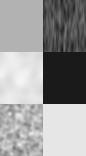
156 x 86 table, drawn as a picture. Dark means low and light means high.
The table splits into 3 rows of 2 panels. Panel 1,1: high, flat. Panel 1,2: low, streaked downward. Panel 2,1: very high, smooth, faint in contrast. Panel 2,2: very low, flat. Panel 3,1: high, blotchy. Panel 3,2: very high, flat.
